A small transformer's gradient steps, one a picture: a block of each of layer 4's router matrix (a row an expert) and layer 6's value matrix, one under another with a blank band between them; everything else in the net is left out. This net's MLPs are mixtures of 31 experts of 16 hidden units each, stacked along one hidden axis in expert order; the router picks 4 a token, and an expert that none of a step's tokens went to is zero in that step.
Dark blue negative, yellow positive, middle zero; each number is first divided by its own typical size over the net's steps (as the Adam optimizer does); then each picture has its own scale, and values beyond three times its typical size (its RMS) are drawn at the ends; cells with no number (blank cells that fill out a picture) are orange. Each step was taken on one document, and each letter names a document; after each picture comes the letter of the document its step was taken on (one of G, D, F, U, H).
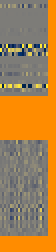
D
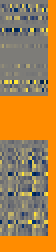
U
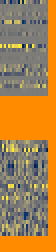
D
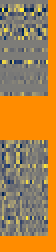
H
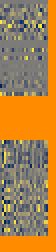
H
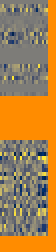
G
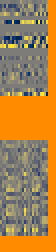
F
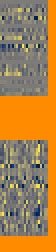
D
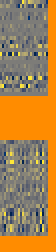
D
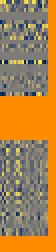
H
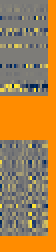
U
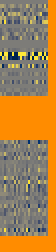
G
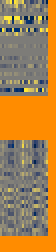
U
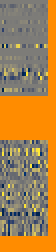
D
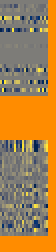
U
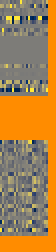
U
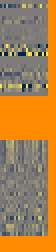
D
